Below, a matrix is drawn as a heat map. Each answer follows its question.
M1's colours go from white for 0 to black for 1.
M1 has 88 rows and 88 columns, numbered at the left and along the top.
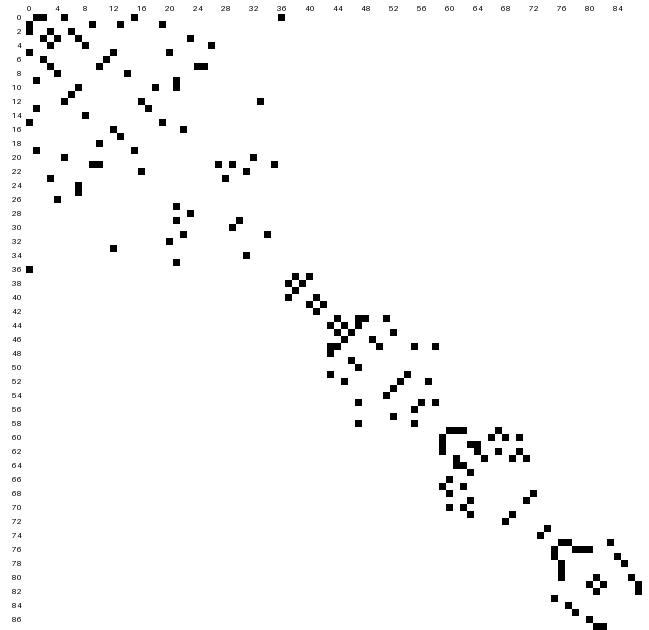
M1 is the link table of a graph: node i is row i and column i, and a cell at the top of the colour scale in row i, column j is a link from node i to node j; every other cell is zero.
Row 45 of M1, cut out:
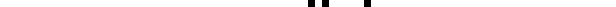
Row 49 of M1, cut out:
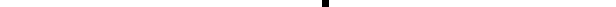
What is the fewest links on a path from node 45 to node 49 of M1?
2
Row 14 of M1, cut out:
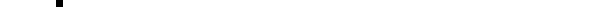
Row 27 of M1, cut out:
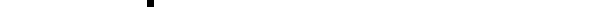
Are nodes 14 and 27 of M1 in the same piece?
yes
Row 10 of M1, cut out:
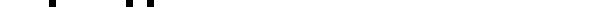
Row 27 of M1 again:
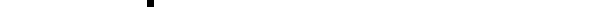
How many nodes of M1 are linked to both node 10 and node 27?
1
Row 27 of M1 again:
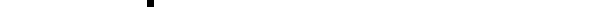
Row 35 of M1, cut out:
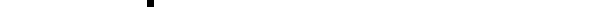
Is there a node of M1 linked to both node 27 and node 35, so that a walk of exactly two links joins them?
yes
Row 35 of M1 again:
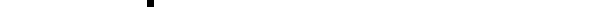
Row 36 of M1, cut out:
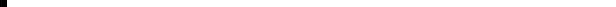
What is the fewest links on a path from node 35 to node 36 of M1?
5
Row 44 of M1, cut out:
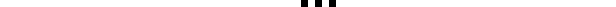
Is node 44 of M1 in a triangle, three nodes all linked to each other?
yes
